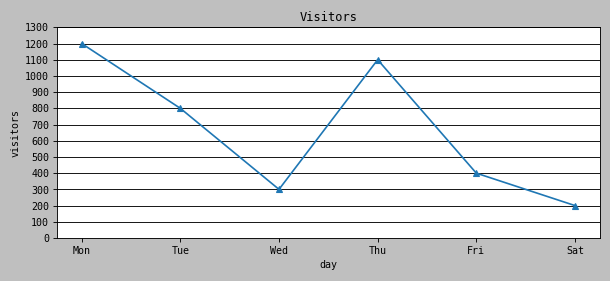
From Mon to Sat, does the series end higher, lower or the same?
lower
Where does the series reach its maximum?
Mon
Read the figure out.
Title: Visitors
x-axis: day, ticks Mon Tue Wed Thu Fri Sat
y-axis: visitors, ticks 0 100 200 300 400 500 600 700 800 900 1000 1100 1200 1300
Values:
1200 800 300 1100 400 200
